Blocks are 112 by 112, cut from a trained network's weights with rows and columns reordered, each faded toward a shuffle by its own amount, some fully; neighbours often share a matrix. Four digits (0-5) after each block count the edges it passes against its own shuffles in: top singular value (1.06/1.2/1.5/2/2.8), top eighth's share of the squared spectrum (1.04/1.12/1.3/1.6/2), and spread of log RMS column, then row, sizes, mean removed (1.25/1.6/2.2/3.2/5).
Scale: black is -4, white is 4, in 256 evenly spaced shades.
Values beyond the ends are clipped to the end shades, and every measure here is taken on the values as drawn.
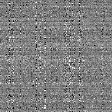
4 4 4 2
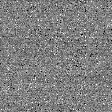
2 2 2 0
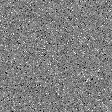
0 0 0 0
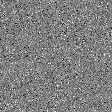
0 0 0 0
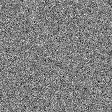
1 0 0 0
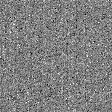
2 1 0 0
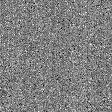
1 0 0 0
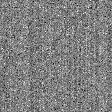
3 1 0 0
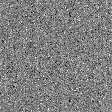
1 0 0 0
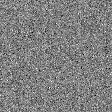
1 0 0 0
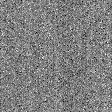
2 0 0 0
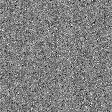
0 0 0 0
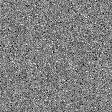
0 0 0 0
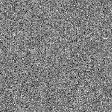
2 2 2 1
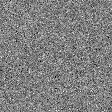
0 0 0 0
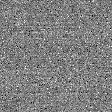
2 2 1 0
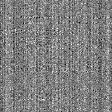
4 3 1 3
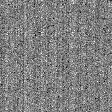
3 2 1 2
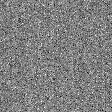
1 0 0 0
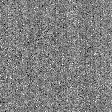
2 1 0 0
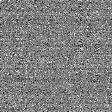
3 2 2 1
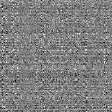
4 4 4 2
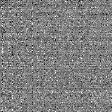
3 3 3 1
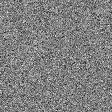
1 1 0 0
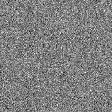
2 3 1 1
